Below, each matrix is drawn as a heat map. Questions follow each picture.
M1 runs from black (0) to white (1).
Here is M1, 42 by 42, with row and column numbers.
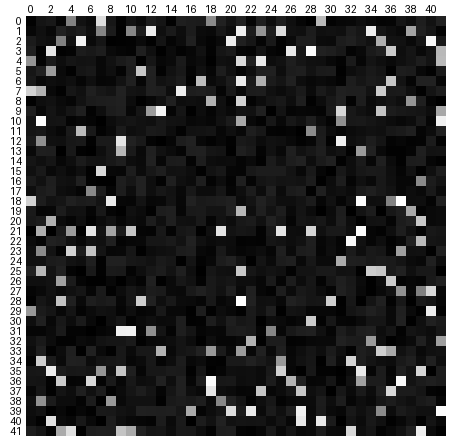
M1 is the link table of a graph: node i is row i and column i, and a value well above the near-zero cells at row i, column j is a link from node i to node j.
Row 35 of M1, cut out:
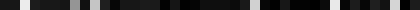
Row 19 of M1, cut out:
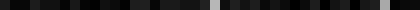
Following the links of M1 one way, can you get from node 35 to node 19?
yes
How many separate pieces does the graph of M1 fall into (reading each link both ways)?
2
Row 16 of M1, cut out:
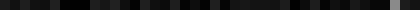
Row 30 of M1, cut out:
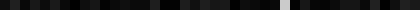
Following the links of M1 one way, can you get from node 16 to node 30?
yes
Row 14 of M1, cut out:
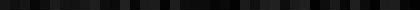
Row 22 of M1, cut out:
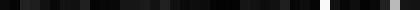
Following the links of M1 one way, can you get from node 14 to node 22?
no
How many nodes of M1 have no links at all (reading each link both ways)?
1
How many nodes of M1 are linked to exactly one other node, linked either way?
5
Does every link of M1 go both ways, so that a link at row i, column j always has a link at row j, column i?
yes
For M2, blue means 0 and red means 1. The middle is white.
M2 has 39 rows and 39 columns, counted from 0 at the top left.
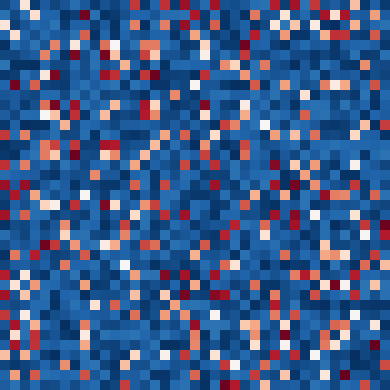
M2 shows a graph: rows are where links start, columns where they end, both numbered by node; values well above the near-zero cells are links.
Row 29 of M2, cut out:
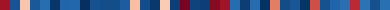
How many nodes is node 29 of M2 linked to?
10
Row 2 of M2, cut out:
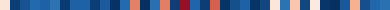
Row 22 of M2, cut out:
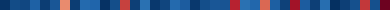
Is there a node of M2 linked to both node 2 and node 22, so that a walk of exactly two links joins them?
yes
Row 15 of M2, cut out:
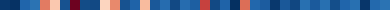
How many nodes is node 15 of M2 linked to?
8
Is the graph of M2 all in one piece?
yes
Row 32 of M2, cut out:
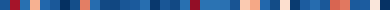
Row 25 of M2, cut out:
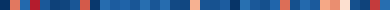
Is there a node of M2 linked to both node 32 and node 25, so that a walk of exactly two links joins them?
yes
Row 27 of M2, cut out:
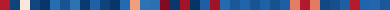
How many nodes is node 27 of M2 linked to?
10
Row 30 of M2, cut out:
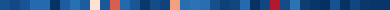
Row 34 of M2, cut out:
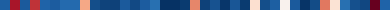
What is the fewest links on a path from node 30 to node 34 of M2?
4
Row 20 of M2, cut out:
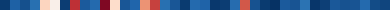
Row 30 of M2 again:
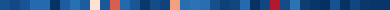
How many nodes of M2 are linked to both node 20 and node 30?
1
